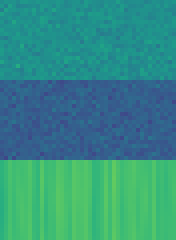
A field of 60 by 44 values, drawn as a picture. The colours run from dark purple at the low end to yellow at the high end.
The table splits into 3 rows of 1 panel. Panel 1,1: middling, fine-grained, faint in contrast. Panel 2,1: low, fine-grained, faint in contrast. Panel 3,1: high, streaked downward, faint in contrast.
